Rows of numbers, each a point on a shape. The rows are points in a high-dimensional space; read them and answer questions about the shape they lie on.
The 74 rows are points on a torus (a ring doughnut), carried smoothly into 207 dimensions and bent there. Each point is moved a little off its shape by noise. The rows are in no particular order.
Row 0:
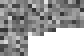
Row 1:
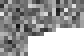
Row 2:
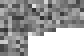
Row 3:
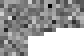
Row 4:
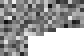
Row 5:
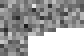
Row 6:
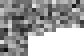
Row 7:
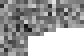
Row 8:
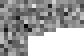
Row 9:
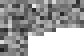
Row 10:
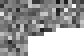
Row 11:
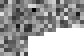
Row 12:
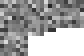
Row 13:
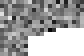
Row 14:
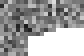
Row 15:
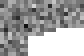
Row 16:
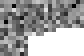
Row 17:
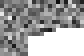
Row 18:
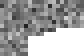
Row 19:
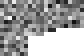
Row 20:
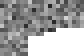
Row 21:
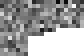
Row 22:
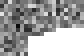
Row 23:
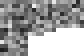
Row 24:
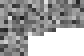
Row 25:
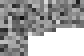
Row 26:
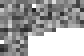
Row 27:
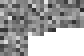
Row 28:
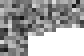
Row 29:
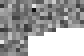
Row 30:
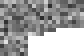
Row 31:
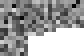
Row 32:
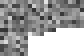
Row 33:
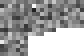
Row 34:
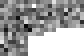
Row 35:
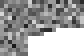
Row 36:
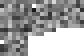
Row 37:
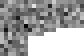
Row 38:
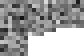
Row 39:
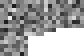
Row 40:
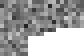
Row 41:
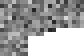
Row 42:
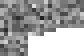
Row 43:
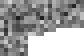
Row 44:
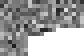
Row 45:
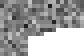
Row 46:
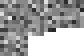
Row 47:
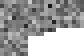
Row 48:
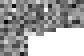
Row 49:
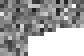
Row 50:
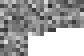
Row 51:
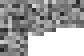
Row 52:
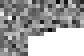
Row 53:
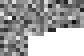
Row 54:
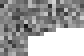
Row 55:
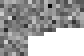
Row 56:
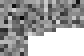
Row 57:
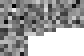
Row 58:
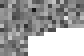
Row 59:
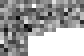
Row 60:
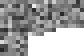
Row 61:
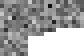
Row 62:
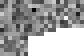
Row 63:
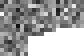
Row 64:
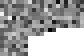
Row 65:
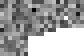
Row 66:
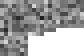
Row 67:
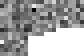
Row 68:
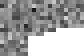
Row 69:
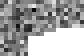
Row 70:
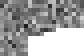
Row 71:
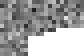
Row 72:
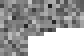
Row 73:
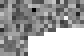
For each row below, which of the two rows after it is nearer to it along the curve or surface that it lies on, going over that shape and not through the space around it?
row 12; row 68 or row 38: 38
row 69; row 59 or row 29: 59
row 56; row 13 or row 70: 13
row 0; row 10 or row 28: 28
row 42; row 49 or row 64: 64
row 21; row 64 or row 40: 64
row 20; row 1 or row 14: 14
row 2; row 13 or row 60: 60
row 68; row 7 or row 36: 36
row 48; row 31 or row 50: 31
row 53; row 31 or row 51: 51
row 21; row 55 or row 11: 11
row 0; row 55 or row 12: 12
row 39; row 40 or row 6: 6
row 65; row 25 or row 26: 26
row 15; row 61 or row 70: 70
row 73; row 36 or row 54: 36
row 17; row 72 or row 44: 44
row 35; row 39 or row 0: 0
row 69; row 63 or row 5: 63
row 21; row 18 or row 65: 65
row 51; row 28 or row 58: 28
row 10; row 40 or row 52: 52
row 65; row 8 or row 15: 15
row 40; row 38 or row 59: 59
